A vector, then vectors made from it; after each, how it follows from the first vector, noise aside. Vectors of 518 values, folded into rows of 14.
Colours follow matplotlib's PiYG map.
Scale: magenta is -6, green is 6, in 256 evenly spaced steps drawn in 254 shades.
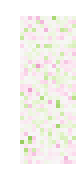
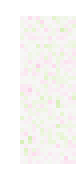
shrunk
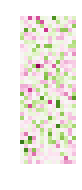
scaled up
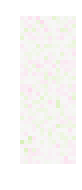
shrunk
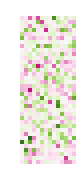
scaled up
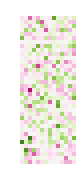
scaled up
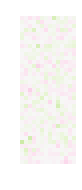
shrunk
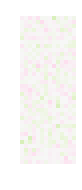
shrunk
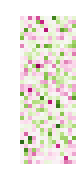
scaled up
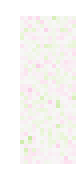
shrunk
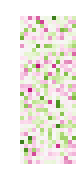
scaled up
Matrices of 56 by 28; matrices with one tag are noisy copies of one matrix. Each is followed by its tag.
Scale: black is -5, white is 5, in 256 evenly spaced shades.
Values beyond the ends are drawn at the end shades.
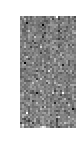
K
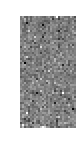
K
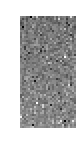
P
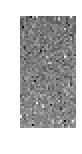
P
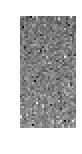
P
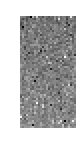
P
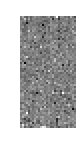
K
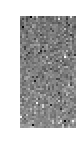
P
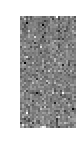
K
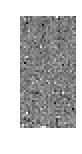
K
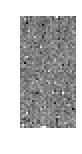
K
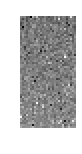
P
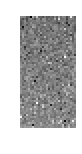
P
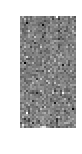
K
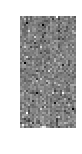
K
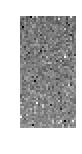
P
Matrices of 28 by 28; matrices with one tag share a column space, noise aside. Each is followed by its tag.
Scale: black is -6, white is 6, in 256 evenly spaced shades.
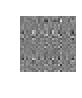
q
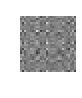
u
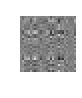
q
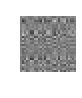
q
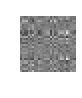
q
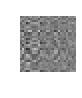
u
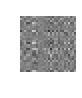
u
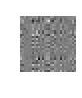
q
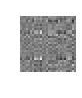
q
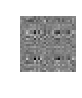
q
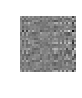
u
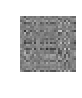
u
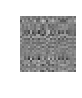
q
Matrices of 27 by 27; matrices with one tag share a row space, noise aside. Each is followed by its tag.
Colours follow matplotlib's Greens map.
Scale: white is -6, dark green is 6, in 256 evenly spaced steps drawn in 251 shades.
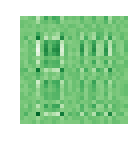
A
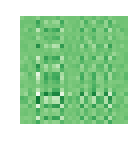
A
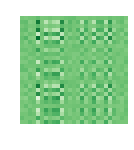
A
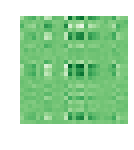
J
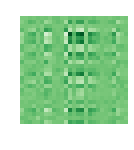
J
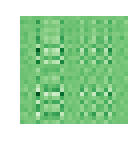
A
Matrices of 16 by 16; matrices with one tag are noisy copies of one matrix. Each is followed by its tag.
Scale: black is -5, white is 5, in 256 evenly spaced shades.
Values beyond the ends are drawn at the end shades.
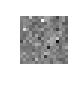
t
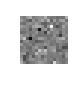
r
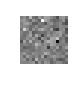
t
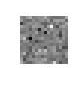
r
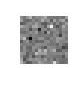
r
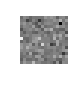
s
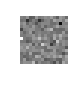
s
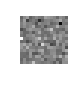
s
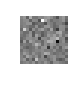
t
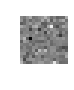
r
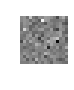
t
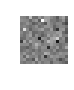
t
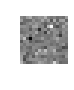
r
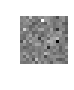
t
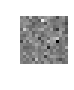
t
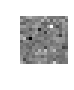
r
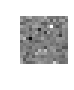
r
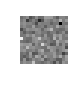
s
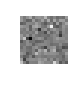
r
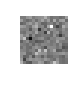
r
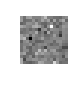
r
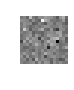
t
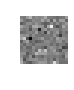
r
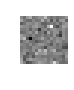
r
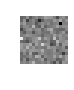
s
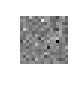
t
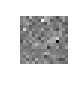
t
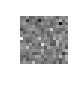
s
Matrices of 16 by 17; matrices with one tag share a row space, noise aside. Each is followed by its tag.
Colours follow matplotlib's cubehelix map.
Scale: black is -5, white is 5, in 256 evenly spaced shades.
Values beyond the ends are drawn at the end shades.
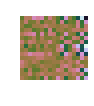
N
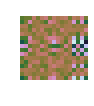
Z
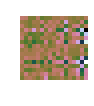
N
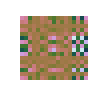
Z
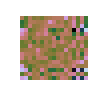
Z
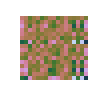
Z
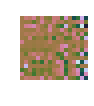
N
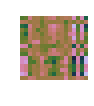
Z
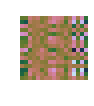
Z
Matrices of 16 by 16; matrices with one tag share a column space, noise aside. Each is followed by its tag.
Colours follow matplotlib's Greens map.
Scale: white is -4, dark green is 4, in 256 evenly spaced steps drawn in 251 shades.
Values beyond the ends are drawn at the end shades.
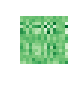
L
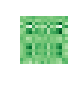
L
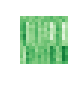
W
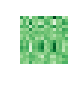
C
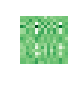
L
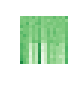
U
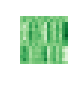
W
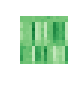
W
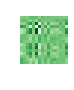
L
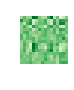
C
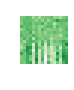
U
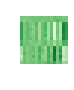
W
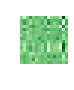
C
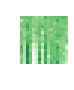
U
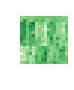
W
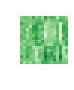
W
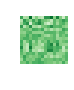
C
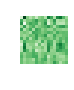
C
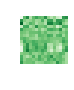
C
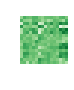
L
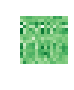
L
